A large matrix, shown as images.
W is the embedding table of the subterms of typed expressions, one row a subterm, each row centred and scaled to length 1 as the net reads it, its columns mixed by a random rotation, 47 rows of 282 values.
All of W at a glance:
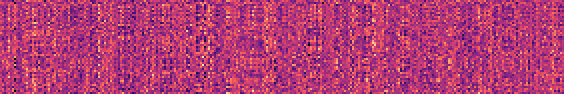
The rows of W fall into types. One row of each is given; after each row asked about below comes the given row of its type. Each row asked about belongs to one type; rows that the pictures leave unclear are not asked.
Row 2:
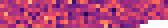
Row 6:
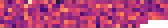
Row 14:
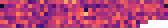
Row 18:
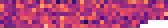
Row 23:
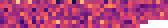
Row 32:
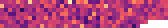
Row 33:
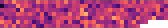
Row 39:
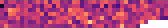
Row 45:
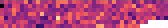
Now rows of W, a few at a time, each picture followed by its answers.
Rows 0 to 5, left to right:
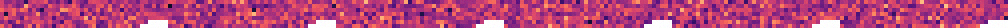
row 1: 14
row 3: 18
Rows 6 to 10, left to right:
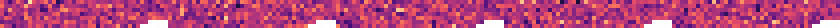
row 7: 45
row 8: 6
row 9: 23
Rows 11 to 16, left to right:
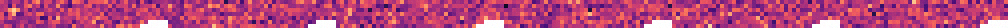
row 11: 45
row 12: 18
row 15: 6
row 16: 14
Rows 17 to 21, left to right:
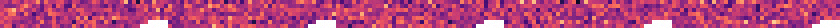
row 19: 18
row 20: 23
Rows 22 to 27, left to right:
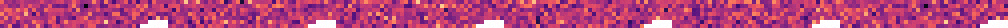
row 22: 14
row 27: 14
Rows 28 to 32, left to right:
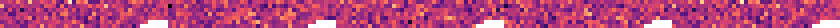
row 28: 32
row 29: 39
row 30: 33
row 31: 33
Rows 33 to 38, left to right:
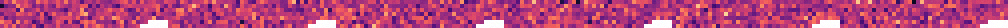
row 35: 2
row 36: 18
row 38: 23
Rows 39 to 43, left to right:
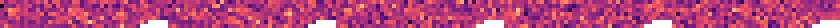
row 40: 39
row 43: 6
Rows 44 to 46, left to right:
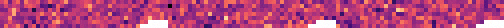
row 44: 23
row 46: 6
